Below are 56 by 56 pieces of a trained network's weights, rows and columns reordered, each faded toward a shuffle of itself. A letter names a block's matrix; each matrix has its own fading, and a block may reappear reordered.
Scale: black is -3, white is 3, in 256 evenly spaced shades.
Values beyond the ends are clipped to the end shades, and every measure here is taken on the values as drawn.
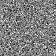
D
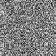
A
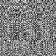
A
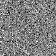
D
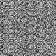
A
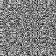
A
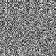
A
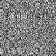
A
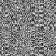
A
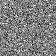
D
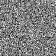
D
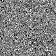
D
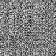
A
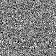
D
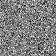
D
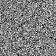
D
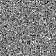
D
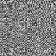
A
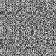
A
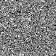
D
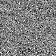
D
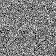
D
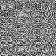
A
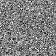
D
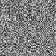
A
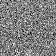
D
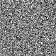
D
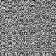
A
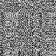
A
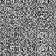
A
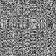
A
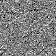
D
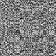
A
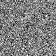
D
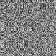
A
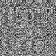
A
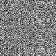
A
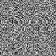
A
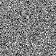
D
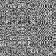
A
